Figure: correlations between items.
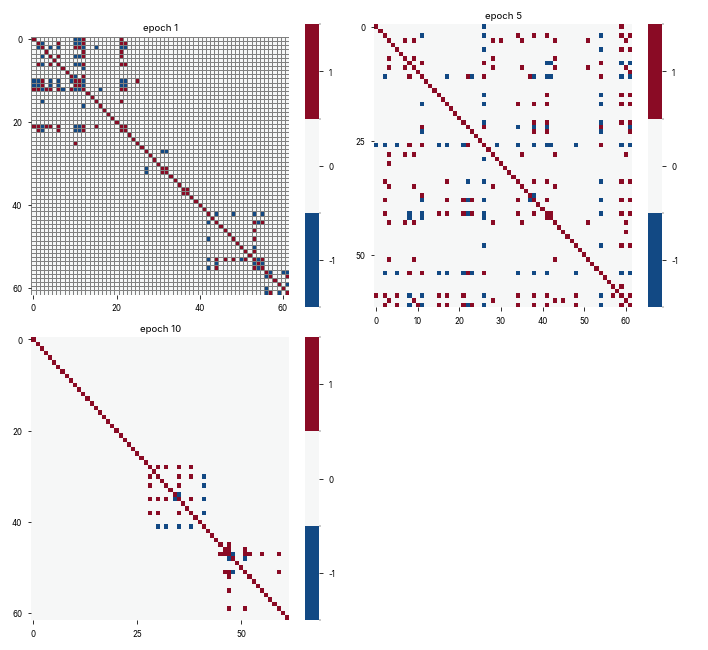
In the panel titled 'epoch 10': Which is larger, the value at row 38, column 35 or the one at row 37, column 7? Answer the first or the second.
the first
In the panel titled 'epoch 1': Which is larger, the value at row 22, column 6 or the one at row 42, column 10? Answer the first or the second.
the first
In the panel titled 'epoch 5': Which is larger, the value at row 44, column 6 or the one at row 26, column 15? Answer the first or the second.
the first
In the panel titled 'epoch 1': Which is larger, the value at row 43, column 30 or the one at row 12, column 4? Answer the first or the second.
the second
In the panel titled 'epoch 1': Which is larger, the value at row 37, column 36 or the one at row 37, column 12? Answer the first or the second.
the first
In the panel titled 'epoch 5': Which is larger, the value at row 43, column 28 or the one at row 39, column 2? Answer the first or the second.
the first
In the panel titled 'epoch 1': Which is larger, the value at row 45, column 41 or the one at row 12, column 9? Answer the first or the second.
the second
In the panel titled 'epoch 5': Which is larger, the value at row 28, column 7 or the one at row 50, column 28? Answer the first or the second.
the first
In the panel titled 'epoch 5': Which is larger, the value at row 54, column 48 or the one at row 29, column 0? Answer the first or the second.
the second
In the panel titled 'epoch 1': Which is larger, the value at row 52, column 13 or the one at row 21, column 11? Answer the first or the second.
the first
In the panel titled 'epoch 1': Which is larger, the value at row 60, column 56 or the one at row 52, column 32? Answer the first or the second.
the second
